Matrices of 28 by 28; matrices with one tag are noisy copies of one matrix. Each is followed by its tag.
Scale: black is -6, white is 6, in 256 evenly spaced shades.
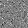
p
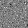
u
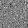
u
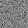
p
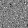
u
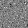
u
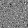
u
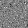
u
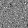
u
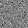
p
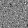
u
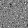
u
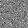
p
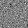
u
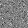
p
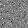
p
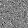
p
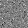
p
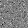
p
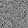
p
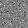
p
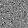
p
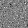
u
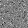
p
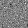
u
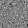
u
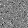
p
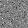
p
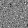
u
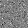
p
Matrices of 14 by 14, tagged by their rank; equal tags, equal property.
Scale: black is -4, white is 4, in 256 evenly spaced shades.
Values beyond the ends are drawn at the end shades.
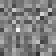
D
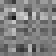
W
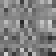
W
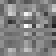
W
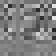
W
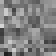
D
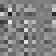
W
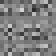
D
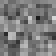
D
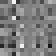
W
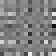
W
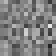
D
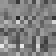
D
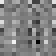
W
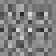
W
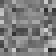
D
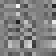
W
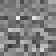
D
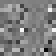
D
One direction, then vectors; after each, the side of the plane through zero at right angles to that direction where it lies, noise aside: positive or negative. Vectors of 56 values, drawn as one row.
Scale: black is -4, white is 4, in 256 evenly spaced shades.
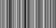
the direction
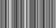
negative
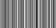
negative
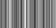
negative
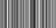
negative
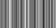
negative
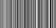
positive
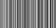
positive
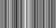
negative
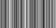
negative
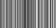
positive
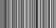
negative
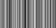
positive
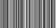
negative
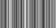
negative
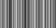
positive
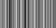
positive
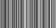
negative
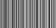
negative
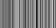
positive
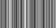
negative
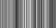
negative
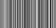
positive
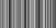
positive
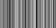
positive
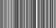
negative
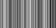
positive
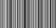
positive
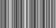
negative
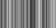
negative
